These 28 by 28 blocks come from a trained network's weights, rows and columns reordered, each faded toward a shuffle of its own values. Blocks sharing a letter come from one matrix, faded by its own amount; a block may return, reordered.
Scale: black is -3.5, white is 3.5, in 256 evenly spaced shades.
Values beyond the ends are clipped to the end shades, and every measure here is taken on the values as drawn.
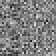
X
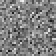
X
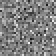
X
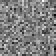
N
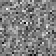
N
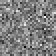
N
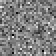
N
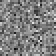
X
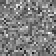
N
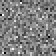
N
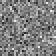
N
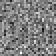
X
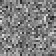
X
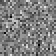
N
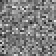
X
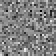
N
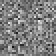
X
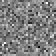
N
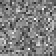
N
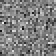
X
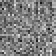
X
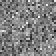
N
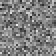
X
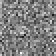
X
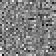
N
